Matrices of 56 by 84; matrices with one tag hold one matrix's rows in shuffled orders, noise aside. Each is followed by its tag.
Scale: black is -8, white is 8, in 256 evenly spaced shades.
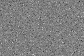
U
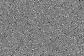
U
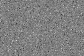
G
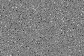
G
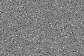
G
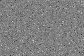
U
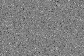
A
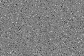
G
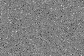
G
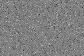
A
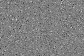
G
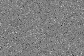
G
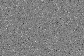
A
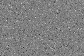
A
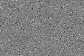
G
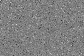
G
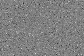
A
